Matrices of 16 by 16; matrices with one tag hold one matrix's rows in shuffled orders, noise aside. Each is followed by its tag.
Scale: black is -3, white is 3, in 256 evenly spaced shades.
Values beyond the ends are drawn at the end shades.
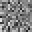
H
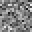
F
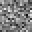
F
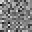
H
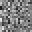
H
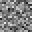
F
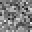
F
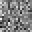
H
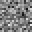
F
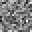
F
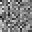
H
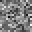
F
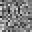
H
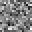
F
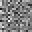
H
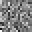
H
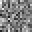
H
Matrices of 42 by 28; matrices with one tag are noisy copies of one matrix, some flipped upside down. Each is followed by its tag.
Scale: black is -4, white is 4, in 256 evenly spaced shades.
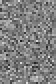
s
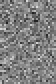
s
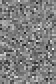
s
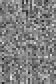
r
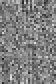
r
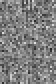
r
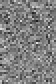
s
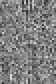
r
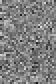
s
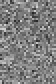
s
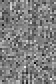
r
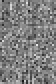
r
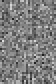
r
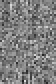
r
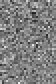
s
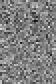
s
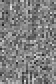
r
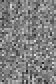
r
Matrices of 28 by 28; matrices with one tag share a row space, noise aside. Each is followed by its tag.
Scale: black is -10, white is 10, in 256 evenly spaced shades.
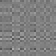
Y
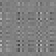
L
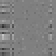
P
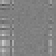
P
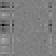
P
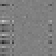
P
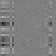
P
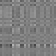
Y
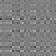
Y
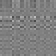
Y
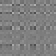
Y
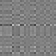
Y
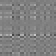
Y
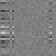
P
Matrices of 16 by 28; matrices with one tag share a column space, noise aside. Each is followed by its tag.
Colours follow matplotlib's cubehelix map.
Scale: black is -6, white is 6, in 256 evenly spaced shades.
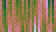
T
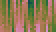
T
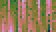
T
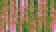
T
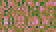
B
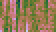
T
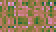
B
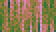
T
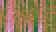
T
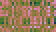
B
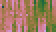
T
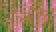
T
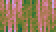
T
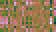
B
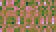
B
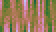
T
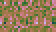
B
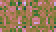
B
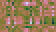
B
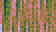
T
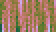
T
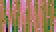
T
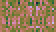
B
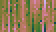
T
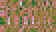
B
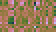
B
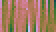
T
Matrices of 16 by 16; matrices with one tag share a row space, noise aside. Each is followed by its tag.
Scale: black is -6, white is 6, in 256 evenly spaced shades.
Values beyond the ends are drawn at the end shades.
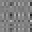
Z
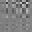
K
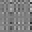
Z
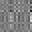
Z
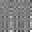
Z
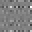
Z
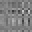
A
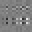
K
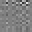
K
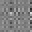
Z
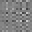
K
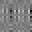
Z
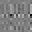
Z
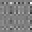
Z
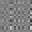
Z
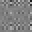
Z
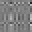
Z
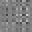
K
